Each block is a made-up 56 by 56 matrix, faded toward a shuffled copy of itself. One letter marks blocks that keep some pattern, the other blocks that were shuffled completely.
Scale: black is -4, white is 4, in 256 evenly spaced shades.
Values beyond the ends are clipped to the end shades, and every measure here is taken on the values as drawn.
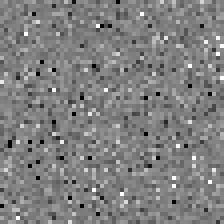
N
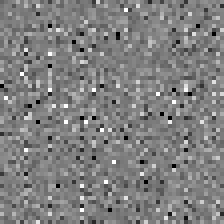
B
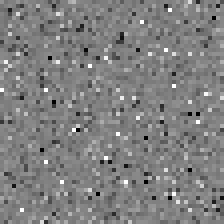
N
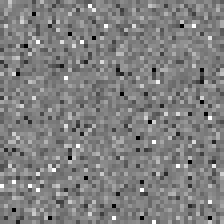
N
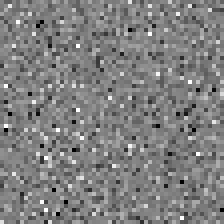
N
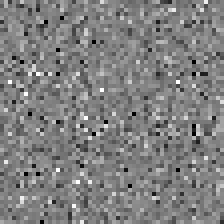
B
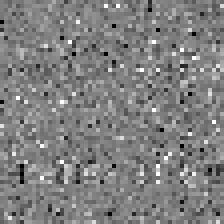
B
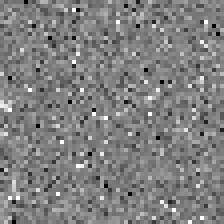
N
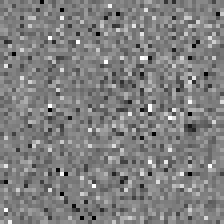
B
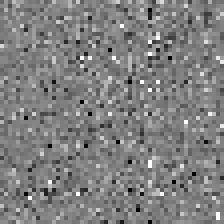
B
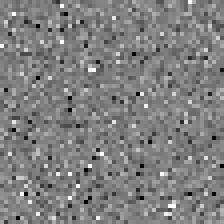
N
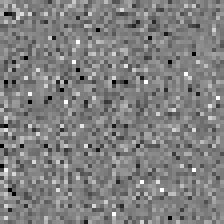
B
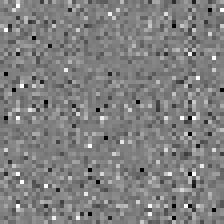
B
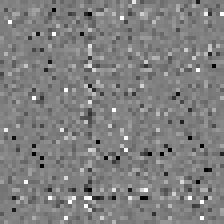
B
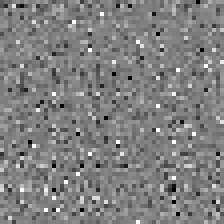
B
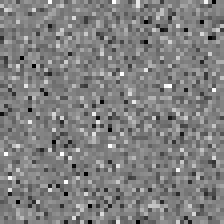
N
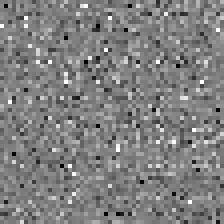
B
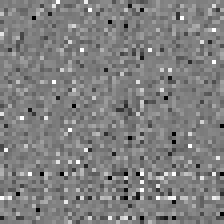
B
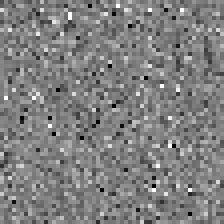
N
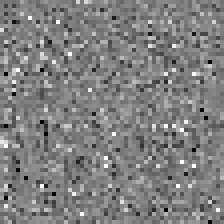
B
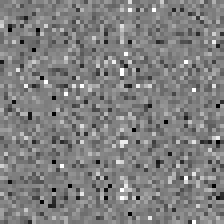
B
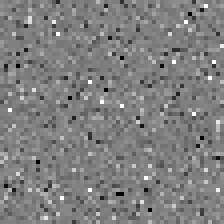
N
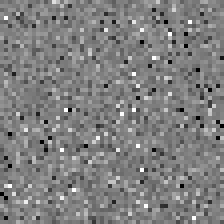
N
